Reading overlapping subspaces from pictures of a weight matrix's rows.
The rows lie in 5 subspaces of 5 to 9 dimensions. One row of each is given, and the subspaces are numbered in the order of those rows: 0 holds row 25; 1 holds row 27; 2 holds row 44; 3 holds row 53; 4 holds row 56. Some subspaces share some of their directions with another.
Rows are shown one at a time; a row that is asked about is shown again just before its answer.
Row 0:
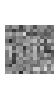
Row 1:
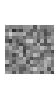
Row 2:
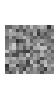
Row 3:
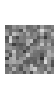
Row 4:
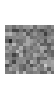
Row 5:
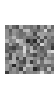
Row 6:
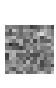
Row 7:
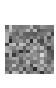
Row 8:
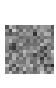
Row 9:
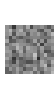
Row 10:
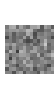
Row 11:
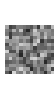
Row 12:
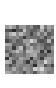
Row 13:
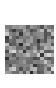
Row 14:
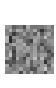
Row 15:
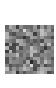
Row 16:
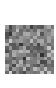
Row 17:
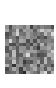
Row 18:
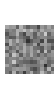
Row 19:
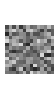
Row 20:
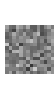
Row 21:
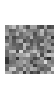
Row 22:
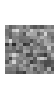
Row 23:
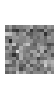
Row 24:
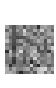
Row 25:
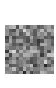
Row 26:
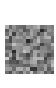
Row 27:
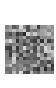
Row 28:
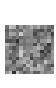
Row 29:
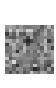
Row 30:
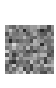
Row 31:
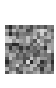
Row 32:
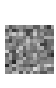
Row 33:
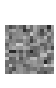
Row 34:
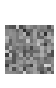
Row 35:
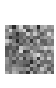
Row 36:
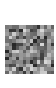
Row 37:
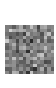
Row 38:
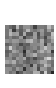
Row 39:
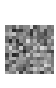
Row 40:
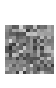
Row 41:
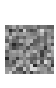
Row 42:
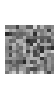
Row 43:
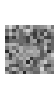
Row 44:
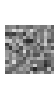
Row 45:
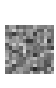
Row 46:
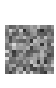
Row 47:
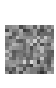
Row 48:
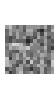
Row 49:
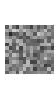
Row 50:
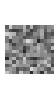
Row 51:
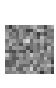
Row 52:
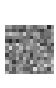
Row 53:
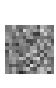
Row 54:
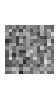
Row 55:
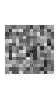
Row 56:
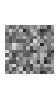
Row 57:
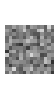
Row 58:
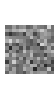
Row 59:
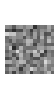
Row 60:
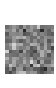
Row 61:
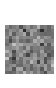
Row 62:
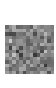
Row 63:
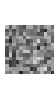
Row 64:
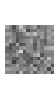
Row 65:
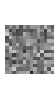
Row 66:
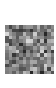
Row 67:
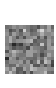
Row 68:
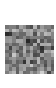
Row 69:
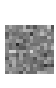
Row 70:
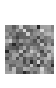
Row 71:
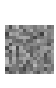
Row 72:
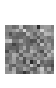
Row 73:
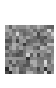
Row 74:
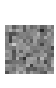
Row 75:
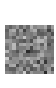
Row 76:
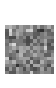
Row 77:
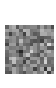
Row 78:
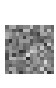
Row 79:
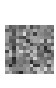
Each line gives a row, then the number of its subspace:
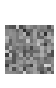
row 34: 0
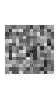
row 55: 3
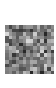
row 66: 0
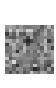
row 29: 0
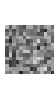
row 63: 3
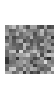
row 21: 0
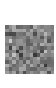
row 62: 4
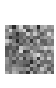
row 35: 1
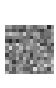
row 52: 2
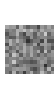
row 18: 0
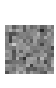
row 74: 3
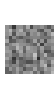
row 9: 3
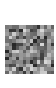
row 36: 4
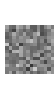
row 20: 3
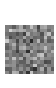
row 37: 1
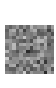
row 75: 3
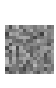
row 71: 3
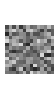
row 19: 0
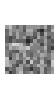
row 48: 2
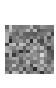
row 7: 3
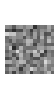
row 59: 4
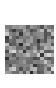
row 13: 0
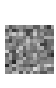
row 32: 0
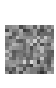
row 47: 4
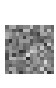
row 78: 3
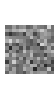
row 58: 2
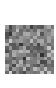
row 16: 3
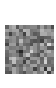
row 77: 3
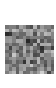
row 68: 4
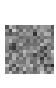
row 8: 0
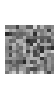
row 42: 4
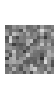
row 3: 3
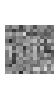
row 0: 1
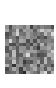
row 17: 3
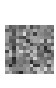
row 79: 1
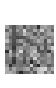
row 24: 1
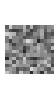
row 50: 3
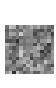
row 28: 0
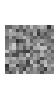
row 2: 3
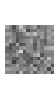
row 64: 1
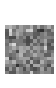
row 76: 0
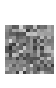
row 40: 1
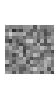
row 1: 0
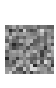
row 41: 0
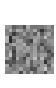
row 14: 3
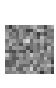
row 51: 2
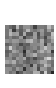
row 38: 0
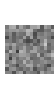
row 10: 0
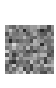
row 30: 4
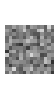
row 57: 2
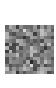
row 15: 3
